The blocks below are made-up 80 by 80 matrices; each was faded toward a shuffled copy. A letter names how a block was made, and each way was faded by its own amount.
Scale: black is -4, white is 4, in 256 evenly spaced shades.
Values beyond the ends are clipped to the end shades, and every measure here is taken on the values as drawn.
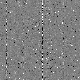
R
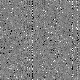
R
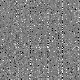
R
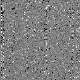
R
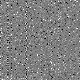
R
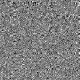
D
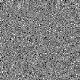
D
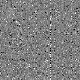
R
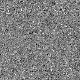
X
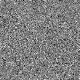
X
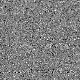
X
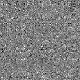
D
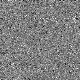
X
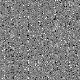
R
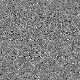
X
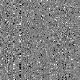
R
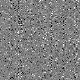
R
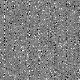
R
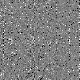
R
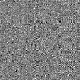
D
